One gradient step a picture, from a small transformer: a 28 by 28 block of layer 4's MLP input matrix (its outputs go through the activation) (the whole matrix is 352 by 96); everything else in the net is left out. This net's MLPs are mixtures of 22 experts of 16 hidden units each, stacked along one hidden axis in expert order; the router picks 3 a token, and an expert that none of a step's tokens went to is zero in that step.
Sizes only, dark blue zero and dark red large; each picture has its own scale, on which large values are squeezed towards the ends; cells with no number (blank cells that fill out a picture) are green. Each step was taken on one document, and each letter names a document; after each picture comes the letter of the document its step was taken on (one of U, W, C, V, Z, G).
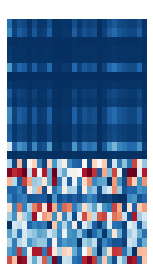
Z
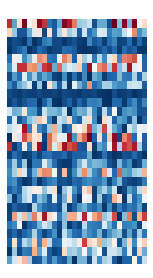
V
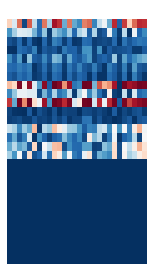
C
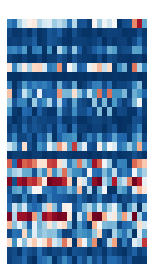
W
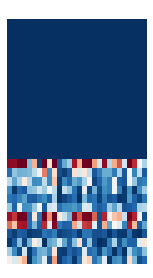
Z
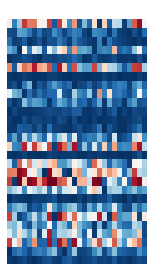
W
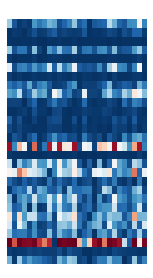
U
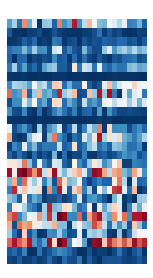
W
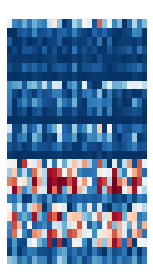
W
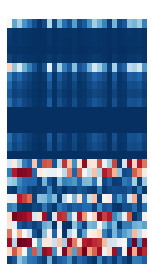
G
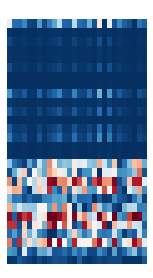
W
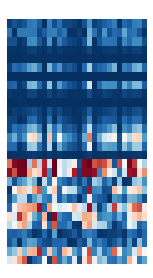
Z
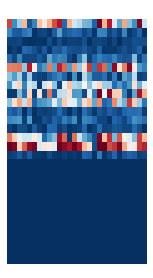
C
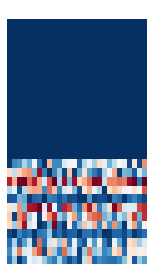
Z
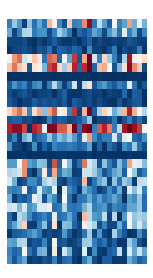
V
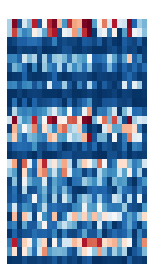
V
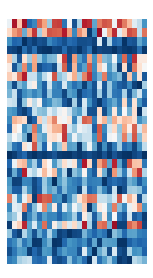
V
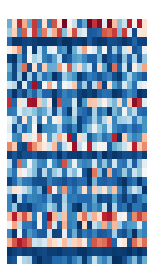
G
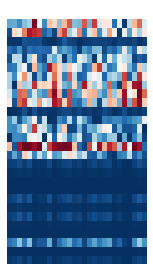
C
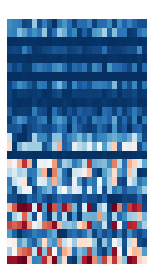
Z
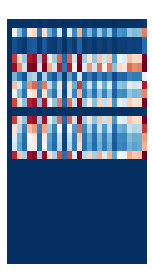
C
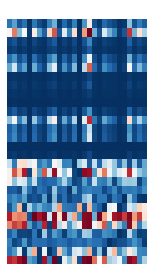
Z
